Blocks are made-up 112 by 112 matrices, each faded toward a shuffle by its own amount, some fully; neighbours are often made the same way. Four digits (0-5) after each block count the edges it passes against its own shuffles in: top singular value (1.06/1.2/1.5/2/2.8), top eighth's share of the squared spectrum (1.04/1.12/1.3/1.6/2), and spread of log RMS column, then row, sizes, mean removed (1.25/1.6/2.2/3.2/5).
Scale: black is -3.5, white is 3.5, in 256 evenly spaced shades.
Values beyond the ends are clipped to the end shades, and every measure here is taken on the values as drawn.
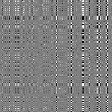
5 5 4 4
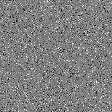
3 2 1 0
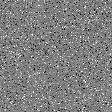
0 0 0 0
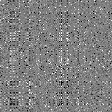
5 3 2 2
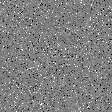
0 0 0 0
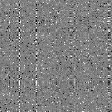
5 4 2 1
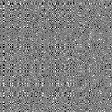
5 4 3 3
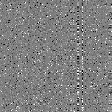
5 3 2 1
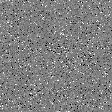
3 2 1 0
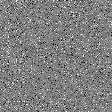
3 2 1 0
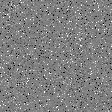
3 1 0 0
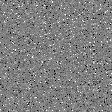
3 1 0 0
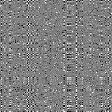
5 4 4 3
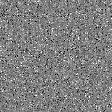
3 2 0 1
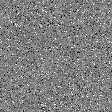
2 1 0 0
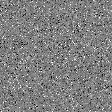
2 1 0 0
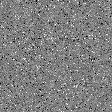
2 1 0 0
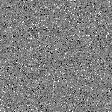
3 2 0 1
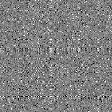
4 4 2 3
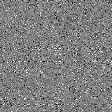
4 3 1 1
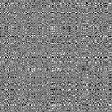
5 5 3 4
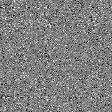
3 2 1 2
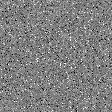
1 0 0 0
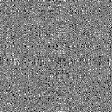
4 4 3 3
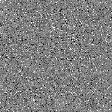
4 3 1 2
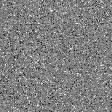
0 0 0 0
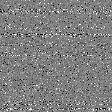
2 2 0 3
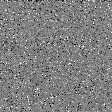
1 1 0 1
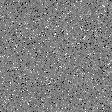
0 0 0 0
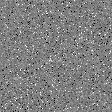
2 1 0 0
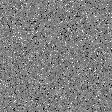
0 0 0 0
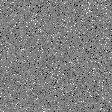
1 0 0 0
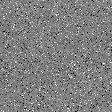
0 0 0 0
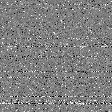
2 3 0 3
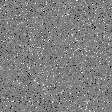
1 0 0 0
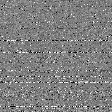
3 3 0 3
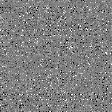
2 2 2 3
